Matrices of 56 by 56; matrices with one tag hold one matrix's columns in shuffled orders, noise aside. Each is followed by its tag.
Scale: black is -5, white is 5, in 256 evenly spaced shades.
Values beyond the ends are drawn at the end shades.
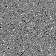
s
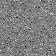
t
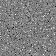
s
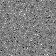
t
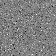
s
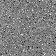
t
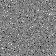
t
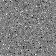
t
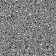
t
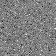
s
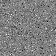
s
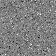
t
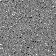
t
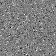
s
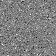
t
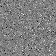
s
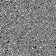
t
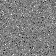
t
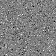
s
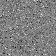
t
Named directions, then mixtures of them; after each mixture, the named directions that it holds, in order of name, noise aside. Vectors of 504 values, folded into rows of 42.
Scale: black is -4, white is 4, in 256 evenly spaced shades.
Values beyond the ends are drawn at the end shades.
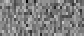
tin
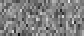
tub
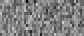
tin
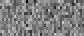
tin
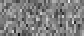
tub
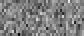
tub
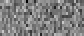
tin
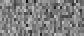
tin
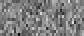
tub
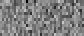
tin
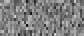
tin, tub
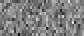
tub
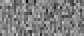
tin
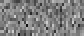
tin, tub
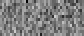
tin, tub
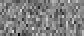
tub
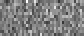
tin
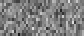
tub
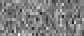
tub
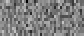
tin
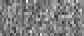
tin, tub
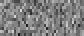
tin, tub
